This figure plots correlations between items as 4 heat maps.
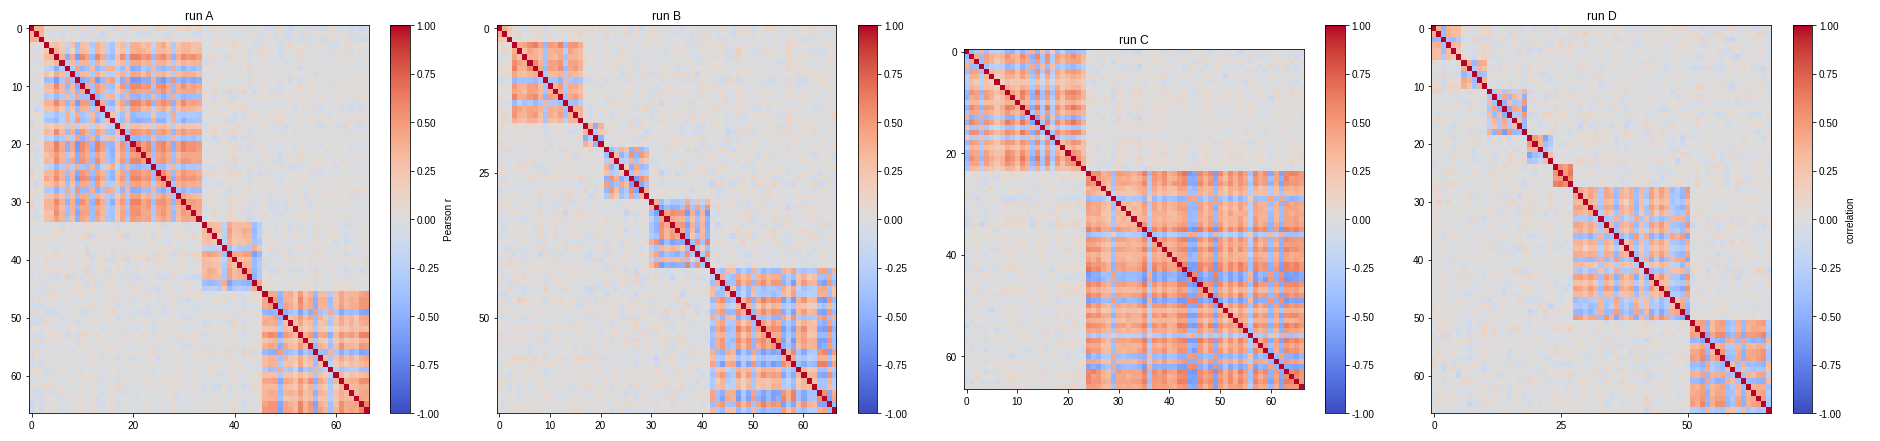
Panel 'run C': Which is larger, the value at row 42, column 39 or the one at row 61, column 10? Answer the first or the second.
the first
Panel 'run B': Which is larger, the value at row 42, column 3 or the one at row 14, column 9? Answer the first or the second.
the first
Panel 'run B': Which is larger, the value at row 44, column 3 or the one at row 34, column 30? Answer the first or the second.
the first
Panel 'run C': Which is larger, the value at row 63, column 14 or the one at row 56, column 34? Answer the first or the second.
the first
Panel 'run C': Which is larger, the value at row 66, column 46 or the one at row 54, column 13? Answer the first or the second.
the first
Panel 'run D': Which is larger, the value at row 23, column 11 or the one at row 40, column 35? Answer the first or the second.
the first
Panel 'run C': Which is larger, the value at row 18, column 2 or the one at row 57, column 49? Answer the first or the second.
the first
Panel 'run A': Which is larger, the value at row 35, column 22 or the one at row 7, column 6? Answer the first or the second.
the first
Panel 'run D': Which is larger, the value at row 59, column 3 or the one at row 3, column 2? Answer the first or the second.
the first
